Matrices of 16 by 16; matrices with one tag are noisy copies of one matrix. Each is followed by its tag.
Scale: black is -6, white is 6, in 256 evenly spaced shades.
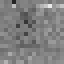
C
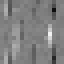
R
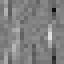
R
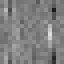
R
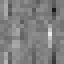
R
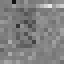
C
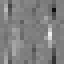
R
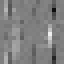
R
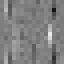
R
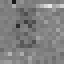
C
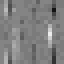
R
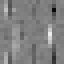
R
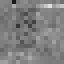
C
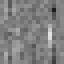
R
